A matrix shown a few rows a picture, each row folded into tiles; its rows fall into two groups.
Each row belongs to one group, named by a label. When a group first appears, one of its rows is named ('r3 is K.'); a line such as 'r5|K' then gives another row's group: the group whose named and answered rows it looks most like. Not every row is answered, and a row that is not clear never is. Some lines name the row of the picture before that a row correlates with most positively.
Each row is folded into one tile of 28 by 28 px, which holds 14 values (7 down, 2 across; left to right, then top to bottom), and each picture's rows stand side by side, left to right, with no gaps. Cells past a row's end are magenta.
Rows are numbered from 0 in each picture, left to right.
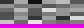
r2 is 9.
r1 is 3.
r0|3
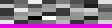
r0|3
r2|3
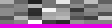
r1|3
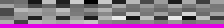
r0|3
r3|3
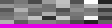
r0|3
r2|3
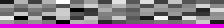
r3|3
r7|3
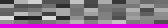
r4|3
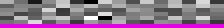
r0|9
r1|3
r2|3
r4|3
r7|3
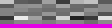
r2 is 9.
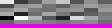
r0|9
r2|9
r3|3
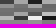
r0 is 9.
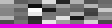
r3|3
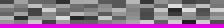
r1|3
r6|3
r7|3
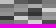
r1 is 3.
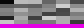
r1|9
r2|3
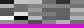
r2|3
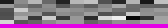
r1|9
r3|9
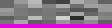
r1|3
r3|3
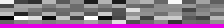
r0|9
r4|3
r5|9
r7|9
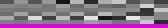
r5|3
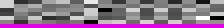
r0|3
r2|9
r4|3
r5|3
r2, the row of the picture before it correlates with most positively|4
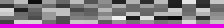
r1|3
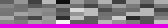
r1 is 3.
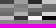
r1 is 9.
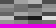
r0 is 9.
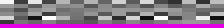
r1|9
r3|9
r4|9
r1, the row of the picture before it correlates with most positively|1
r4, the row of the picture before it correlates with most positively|1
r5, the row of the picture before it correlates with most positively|1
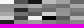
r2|9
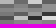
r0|9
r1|9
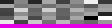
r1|3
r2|3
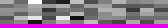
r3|3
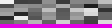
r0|9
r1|3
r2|3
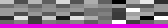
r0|9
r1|9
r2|9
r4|3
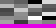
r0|3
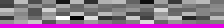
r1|3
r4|9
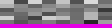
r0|3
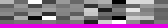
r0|9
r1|9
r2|9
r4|3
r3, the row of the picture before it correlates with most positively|3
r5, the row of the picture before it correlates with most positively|2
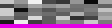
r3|3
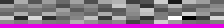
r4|3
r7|9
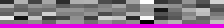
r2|3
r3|9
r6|3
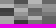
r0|3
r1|3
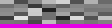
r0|9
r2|9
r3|9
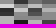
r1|3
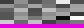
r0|3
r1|3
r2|9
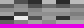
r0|9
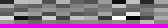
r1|9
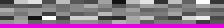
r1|9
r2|9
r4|3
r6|9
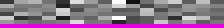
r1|9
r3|9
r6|9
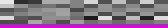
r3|9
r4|9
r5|9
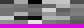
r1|3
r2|3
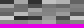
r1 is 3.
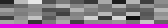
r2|3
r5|3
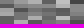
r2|3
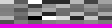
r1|9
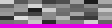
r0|9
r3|3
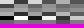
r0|9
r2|9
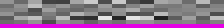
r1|3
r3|9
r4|9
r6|9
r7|9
